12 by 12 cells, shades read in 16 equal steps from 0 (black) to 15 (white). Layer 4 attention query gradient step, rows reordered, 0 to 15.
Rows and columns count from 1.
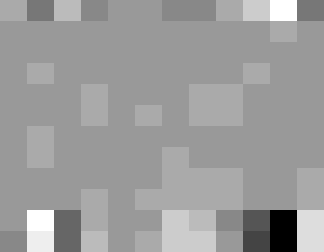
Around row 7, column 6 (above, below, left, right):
10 9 9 9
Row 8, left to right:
9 10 9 9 9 9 10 9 9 9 9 9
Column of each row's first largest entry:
11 11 1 2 4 4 2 2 7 4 2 2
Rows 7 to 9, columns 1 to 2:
9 10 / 9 10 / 9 9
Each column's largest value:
10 15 11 11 9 10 12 12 10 12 15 13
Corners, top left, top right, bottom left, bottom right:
10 7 8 13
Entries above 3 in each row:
12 12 12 12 12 12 12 12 12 12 11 11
